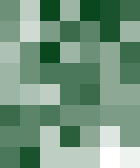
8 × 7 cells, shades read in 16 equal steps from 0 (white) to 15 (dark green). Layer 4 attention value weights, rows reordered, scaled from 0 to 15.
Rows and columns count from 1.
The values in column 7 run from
1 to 12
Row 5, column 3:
4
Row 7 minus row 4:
4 1 -7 2 -4 -5 -3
